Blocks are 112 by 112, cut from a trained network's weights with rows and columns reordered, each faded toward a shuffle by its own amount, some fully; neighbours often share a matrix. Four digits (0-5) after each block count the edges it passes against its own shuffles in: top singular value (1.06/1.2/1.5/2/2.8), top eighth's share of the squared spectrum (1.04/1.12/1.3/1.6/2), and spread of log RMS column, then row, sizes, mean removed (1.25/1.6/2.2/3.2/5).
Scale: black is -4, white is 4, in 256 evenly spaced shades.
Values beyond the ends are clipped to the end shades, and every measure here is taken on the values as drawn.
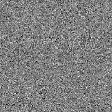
3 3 0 2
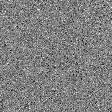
1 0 0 0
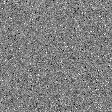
1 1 0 0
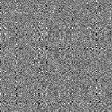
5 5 3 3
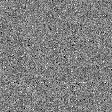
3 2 1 1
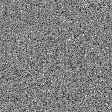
2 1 0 1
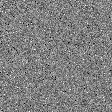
0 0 0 0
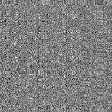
4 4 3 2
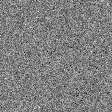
0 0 0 0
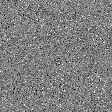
0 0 0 0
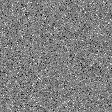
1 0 0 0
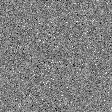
0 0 0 0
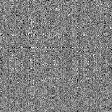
3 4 2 3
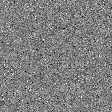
0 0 0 0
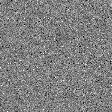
2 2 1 1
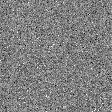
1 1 0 0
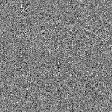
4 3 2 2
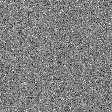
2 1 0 0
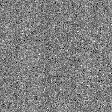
2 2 1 1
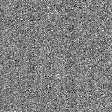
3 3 1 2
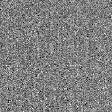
3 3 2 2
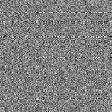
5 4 2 3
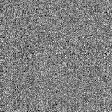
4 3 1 2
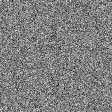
2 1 0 0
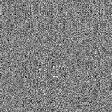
4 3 2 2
